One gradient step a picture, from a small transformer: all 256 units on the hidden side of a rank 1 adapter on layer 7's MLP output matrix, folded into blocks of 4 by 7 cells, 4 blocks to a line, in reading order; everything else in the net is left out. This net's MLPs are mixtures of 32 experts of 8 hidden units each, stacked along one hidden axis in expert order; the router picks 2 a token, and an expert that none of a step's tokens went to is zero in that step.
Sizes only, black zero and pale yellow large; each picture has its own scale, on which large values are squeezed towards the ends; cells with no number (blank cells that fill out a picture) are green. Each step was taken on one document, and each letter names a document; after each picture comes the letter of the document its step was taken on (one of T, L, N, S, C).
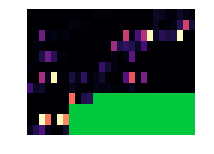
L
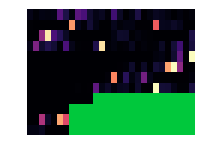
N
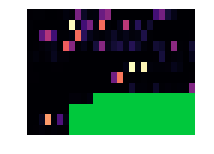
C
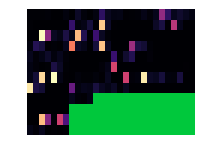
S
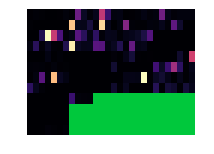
S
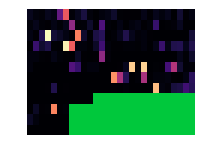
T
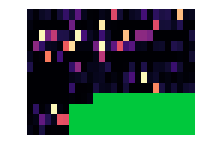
N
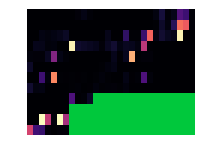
L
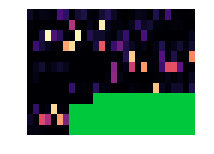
T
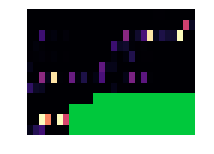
L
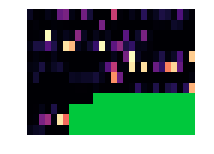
N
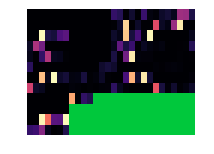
L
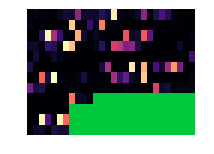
N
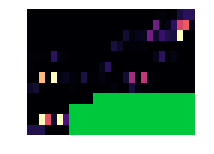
L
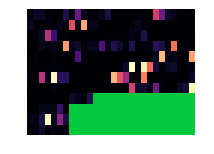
C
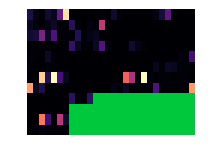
S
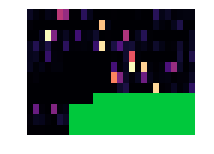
T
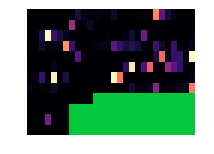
C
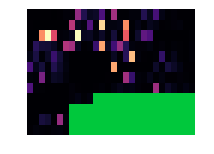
N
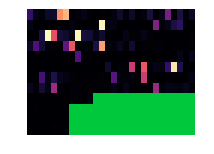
T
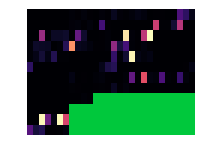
L
